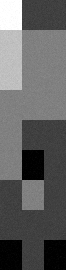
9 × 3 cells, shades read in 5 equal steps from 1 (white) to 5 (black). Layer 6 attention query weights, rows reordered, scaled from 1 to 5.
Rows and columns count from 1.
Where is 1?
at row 1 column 1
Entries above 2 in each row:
2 2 2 3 3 3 3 3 3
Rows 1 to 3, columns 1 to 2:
1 4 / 2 3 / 2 3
